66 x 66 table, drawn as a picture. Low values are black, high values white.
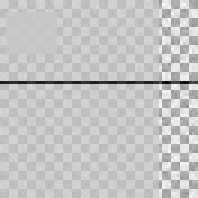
Odd patch: calmer, in the top left. Slope: none. Odd lines: row 28. Roughest part: middle right. Average level on the scale: 80%. Calmest part: top left. Seam: vertical, 80% of the way across, the left part calmer.
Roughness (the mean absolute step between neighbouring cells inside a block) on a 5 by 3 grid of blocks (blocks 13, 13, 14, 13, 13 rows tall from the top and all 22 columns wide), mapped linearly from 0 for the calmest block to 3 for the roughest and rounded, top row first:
002 / 002 / 223 / 002 / 002
